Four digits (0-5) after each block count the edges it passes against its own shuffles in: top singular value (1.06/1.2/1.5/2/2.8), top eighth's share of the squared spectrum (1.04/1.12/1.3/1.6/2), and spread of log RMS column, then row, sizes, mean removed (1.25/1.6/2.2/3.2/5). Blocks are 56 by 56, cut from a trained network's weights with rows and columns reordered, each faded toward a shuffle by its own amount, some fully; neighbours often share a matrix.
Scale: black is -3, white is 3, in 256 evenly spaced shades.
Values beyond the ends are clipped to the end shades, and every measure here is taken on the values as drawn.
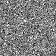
0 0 0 0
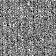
2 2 0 1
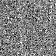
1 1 0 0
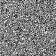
1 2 0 0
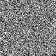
2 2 1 0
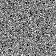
0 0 0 0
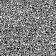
0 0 0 0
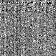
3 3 0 2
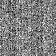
2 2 0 1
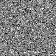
1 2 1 1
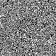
0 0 0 0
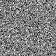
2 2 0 0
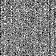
3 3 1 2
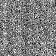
2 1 0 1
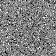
0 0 0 0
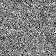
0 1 0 0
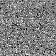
0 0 0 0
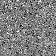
0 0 0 0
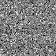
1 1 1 0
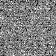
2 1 0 0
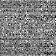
3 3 3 1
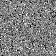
0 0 0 0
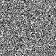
2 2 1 0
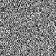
3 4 2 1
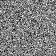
1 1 0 0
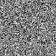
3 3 1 0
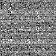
3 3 2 1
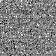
1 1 1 0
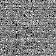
2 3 2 0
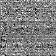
3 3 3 1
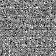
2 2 1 0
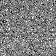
0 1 1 0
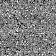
1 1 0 0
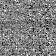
2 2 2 0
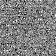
1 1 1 0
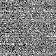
2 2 2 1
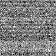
3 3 2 0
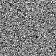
2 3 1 1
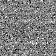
1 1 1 0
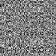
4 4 2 2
